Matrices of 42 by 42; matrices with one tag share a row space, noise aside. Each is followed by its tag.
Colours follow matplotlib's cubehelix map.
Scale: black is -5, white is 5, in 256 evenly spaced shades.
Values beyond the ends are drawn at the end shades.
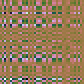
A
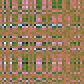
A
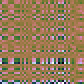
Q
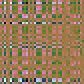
A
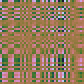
Q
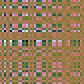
A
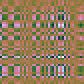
Q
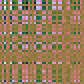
A
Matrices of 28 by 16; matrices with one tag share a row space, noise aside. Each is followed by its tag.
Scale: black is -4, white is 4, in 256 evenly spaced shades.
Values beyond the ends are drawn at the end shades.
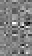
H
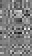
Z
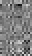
Z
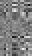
H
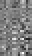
H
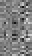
H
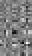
H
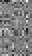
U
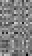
U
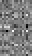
U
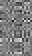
Z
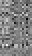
U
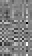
U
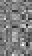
H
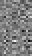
H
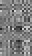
Z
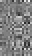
Z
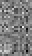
U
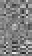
H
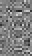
Z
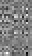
U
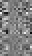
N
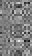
Z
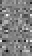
N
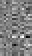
H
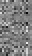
U
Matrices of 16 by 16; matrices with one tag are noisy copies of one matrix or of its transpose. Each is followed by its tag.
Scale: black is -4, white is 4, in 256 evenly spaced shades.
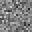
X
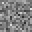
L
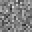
X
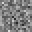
L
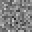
L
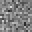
X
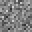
X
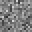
X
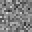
X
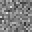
X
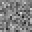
L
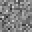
X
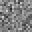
X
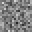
L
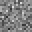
X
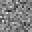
X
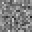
L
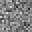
X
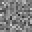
L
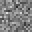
X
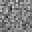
X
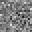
L
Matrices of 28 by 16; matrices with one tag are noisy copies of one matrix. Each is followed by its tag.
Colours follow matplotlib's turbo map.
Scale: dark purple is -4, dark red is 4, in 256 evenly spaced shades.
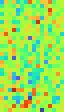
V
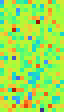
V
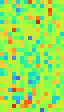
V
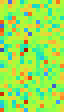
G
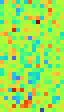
V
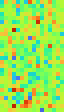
V
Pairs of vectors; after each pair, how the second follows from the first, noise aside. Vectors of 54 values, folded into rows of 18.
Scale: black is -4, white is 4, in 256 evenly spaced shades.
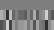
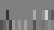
partly zeroed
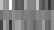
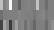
partly zeroed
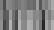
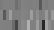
partly zeroed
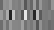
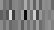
negated
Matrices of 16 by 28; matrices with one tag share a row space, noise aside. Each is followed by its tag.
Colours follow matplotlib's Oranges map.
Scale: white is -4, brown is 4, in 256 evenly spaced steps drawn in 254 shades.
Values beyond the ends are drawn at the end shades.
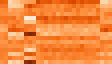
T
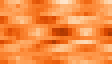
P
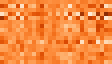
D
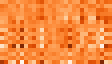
D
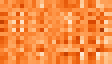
D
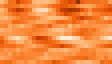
P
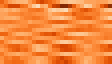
P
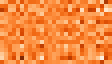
D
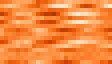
P
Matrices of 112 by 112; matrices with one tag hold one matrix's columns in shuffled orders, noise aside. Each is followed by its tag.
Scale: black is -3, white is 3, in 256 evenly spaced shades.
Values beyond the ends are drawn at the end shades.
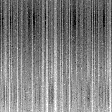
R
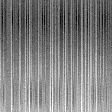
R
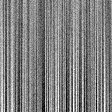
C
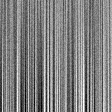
C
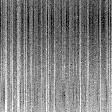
R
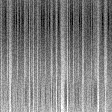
R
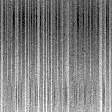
R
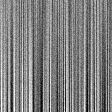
C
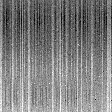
R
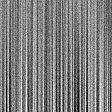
C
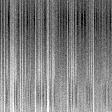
R
